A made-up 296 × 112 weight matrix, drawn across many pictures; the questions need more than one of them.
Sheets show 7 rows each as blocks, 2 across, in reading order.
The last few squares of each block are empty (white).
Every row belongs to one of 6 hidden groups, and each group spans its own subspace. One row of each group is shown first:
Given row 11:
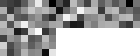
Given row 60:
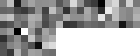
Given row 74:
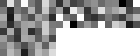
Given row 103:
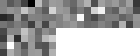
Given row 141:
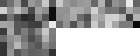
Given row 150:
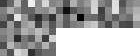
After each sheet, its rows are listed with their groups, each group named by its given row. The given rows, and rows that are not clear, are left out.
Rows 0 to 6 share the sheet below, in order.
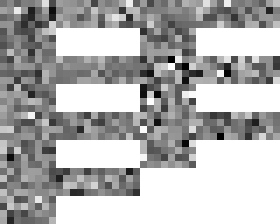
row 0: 141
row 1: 11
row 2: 60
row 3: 103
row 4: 103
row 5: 141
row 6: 11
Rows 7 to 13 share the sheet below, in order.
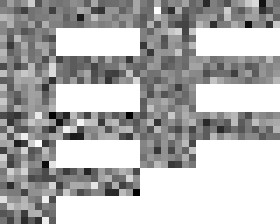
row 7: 103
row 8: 150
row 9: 141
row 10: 11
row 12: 150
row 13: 11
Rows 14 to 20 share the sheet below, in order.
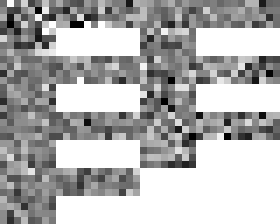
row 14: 74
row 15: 60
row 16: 141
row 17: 60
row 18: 74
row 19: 74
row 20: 103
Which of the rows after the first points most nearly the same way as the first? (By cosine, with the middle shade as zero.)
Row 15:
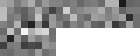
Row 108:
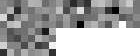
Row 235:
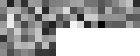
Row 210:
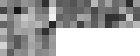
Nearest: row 235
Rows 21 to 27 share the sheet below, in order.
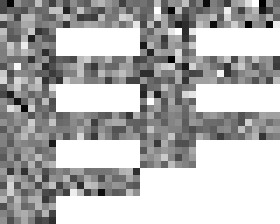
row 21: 11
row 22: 150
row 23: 103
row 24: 103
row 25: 141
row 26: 60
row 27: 74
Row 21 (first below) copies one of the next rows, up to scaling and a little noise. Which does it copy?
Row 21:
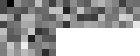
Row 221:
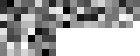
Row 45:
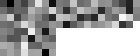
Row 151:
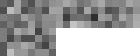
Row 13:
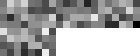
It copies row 221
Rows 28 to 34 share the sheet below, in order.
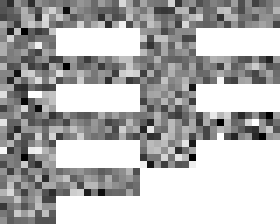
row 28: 60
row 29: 103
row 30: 60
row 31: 141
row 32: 60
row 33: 141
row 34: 74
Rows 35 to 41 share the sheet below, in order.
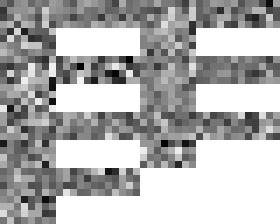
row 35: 60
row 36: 141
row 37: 141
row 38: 141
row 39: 11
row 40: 60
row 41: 60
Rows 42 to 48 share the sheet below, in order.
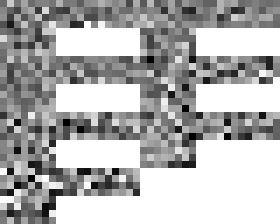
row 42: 74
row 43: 103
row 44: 74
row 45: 11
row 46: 150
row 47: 74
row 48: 103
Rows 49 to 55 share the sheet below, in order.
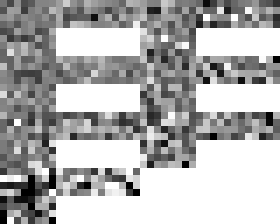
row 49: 11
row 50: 11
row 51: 60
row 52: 74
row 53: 150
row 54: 11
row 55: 141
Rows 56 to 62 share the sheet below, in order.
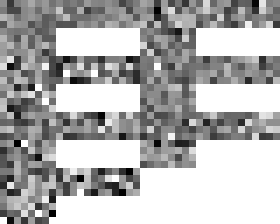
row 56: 11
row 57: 150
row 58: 11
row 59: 150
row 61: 60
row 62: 141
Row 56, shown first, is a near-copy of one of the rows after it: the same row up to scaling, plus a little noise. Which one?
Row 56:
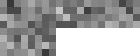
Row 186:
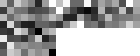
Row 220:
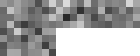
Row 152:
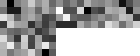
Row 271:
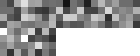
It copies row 152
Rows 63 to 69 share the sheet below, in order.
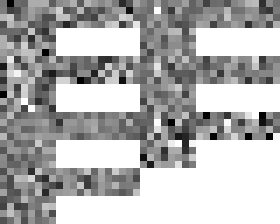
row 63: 11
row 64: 150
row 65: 60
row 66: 150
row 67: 11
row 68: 150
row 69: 103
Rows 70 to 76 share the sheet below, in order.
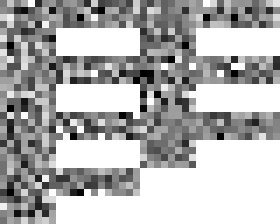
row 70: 103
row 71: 11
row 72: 11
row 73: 103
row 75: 141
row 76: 74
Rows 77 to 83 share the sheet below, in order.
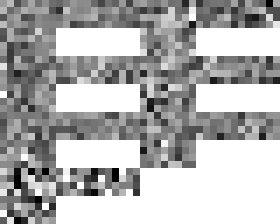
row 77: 11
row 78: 141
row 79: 60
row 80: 11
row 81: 60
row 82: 60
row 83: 150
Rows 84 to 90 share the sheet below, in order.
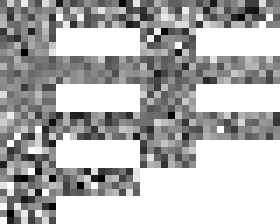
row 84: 74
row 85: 60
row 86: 60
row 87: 60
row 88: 60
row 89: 103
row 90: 103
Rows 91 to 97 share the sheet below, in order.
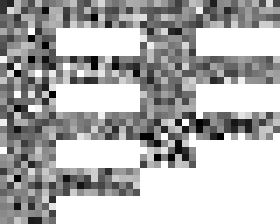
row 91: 11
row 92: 11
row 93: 150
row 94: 74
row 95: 60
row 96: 74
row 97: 150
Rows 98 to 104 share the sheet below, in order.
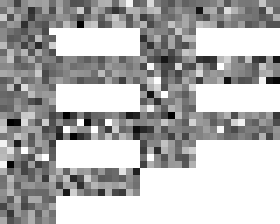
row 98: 141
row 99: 11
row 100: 60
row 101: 103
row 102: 11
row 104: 74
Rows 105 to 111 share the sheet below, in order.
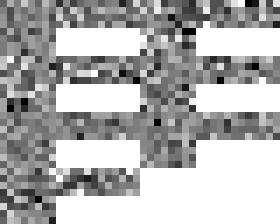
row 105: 74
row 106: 60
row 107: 11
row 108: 141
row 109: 141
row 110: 150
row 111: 11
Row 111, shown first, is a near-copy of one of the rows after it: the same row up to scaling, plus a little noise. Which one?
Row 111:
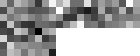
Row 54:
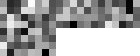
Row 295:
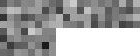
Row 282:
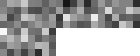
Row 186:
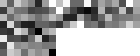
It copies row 186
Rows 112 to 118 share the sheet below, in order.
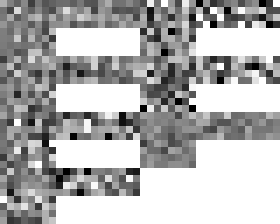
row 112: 150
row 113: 74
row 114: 150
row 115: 141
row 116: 150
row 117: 11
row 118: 11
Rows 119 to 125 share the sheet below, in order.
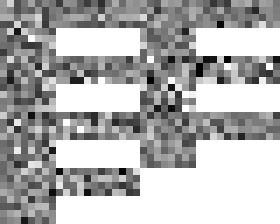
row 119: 60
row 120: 141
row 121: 74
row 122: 11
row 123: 150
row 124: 74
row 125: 74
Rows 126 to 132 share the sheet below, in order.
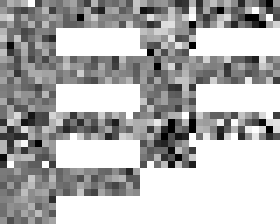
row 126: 103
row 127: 141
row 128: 150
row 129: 150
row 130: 11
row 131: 141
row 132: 141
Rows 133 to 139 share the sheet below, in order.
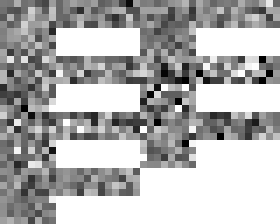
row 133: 141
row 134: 141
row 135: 74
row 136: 60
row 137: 150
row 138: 141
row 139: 141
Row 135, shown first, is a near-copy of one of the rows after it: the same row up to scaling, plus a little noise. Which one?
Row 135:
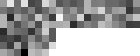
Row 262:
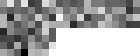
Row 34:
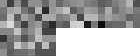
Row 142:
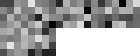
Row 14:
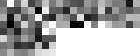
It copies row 262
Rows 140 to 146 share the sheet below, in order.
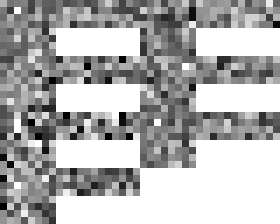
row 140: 150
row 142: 74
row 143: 103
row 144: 150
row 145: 150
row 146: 60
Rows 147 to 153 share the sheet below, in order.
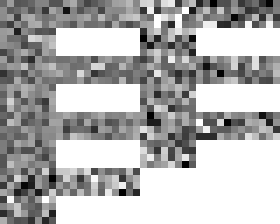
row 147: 60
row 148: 60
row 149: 103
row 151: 11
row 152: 11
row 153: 141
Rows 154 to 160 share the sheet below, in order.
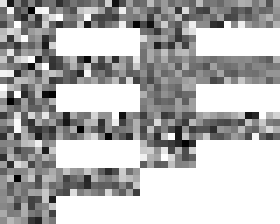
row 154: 103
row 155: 74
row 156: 103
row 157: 74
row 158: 150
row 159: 60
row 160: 150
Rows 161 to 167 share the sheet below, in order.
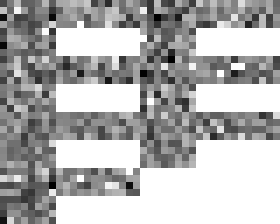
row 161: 141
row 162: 60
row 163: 150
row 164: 103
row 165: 141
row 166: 74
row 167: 141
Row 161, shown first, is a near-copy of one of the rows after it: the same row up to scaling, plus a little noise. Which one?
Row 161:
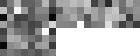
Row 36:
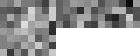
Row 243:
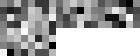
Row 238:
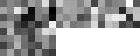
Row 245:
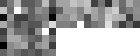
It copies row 245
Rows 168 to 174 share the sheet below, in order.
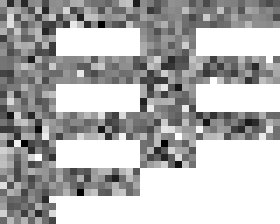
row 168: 74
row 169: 11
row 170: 103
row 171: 11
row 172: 60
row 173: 60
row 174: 141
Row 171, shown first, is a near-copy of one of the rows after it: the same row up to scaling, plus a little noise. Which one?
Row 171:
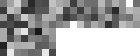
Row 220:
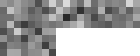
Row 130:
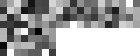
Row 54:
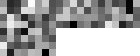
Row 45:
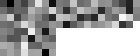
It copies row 130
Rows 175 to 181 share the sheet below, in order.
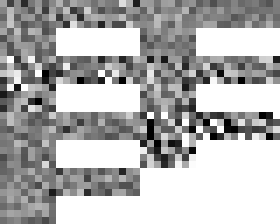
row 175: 74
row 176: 60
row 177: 60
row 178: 74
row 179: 11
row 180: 74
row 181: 74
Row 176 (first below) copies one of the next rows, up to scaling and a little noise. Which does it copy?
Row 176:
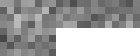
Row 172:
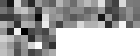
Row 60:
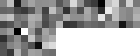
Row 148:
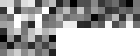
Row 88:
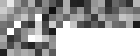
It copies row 148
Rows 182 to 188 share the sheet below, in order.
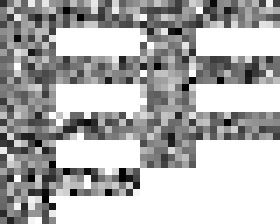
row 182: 150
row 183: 11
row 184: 150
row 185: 141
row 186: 11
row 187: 11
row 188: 150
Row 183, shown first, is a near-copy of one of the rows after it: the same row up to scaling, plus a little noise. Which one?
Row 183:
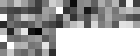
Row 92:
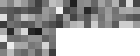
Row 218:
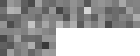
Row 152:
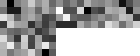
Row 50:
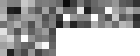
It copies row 92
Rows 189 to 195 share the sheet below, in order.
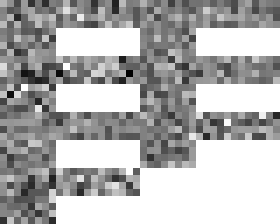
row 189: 150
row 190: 150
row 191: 60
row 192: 103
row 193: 11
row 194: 74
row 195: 141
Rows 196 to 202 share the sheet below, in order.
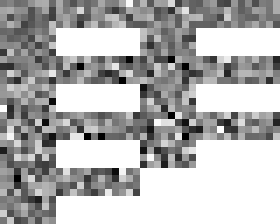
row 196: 141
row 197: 103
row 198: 141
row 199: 103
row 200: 74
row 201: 103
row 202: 150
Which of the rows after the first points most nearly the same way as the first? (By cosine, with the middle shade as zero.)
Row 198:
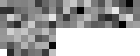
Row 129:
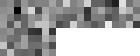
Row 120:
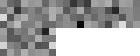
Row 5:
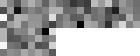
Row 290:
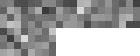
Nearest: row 129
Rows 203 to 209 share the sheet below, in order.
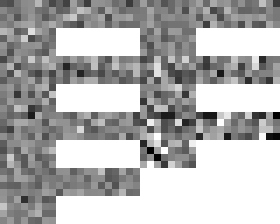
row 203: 11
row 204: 74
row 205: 150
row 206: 150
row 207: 103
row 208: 103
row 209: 60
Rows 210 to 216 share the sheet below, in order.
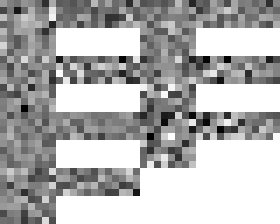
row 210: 141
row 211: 11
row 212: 74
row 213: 11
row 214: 74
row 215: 11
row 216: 11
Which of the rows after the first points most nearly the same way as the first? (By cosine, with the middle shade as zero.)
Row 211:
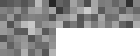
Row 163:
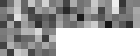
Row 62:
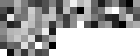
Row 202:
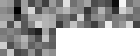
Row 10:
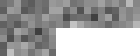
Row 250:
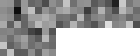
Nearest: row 163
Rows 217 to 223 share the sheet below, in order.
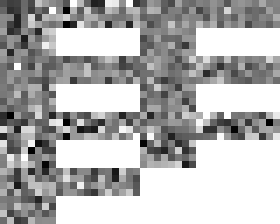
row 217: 60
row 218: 11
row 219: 150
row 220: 11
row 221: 11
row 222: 11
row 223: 150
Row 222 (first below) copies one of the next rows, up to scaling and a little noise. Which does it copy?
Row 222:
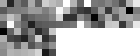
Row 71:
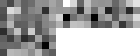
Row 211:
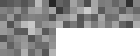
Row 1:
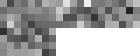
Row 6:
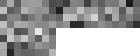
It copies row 1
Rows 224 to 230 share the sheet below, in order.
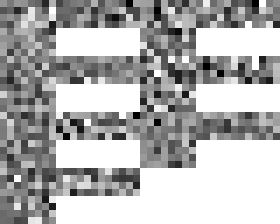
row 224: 141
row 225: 150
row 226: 74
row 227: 150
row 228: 74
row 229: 150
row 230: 150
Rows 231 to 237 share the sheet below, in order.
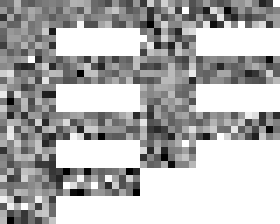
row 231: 141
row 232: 74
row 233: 103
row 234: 141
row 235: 74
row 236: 60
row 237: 11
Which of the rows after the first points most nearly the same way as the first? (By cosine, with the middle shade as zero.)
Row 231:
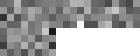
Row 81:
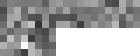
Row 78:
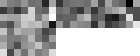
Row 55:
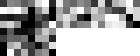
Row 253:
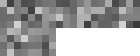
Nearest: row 78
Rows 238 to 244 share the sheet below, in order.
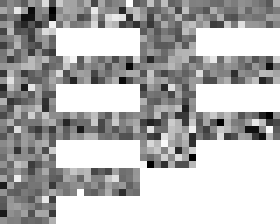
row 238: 141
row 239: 74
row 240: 11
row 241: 11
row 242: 150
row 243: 141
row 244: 141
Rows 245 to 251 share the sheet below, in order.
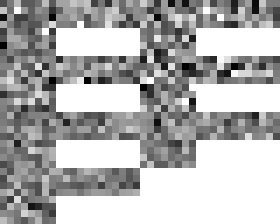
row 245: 141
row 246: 150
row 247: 74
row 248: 103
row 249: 60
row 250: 150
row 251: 60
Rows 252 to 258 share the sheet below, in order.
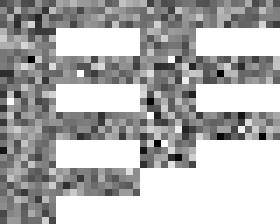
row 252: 60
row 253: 103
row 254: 103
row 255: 103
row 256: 60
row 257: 60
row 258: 11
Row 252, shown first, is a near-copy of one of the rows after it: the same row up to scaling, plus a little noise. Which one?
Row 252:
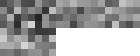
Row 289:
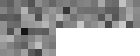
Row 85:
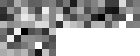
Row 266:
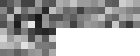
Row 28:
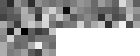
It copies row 266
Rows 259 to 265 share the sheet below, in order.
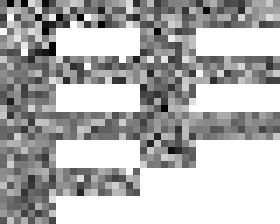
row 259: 74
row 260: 60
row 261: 74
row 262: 74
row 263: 103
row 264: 60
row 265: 141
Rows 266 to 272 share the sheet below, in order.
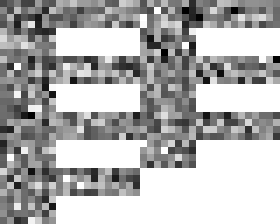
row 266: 60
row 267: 103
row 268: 150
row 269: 74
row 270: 103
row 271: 11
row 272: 150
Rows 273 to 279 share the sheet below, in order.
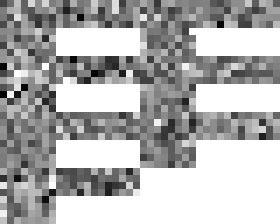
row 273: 150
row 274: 141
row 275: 60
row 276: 103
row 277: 74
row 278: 141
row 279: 141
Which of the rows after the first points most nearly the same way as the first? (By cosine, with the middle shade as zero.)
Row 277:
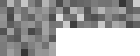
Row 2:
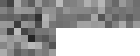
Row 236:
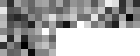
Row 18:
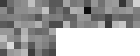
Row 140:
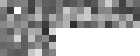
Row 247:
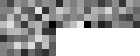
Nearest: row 18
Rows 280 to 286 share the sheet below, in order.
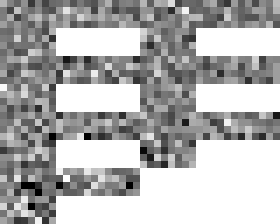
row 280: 150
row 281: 103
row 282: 11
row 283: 150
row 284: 74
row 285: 74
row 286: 60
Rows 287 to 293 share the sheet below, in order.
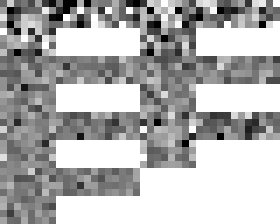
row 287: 11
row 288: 103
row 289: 60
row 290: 103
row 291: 141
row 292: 141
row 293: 103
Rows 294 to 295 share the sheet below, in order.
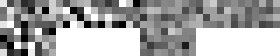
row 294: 74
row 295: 11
